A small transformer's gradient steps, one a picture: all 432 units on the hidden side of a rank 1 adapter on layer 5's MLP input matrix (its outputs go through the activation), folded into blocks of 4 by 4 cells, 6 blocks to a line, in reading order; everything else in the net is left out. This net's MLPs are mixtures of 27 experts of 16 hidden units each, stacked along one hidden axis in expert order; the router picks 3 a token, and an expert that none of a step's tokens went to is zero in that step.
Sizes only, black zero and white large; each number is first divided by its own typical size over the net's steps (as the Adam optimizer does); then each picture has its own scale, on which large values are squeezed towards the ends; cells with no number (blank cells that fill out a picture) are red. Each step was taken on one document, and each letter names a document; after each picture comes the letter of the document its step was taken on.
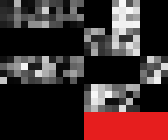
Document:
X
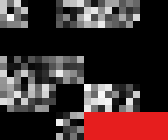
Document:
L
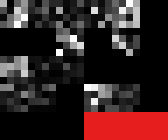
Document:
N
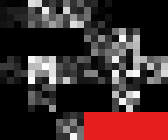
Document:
X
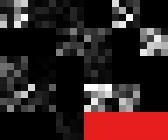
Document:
N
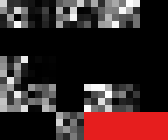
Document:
L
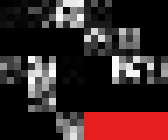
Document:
X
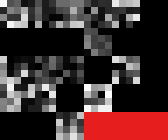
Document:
L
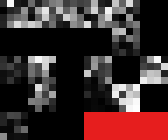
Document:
X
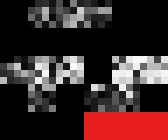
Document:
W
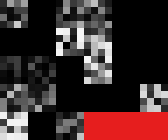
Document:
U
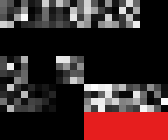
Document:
N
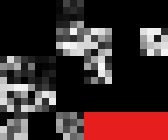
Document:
U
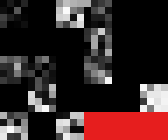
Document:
U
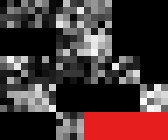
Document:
U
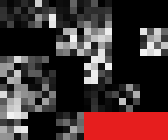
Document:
U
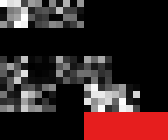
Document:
N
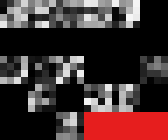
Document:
W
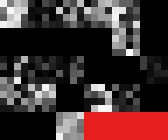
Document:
L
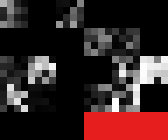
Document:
W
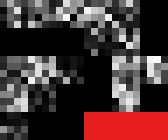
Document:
X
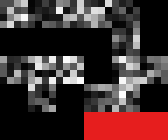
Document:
W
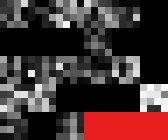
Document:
U
